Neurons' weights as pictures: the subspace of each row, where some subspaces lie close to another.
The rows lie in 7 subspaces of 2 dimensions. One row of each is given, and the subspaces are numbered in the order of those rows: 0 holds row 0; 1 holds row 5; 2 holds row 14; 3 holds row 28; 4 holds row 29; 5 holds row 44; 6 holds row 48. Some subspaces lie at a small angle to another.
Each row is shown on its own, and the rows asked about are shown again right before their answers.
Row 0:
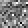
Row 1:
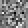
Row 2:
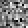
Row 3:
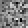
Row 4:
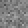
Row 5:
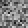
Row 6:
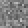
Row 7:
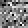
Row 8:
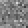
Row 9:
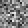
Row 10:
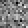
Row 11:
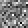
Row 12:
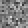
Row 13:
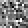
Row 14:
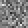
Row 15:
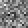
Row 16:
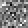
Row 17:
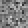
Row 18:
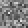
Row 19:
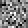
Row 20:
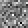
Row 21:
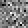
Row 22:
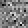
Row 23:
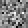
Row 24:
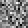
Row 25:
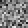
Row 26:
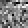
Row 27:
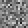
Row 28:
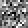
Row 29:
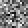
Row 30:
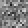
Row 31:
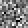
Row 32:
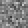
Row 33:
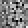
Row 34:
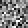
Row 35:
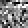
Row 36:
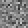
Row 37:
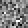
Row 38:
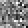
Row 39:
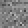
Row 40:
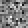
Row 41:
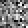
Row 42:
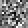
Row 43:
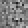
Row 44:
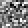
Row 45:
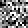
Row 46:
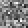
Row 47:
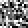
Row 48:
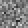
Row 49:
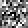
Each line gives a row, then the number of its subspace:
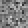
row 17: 5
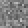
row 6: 1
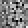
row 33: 1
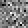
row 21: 2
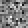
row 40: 5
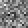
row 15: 4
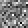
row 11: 0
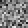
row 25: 6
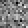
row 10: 4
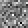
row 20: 0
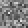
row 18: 1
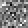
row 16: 5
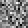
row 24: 2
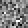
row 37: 6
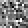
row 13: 6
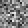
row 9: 4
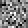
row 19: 5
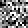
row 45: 2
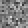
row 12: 5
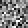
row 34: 6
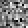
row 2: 1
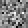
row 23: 3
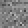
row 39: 2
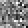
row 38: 4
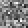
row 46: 1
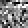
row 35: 0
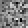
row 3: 3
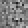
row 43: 1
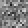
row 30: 3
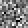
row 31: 6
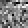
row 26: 0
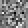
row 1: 3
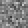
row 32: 5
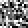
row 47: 6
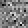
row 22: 2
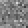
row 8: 4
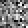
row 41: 4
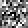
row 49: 3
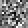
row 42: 3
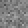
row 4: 4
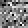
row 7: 2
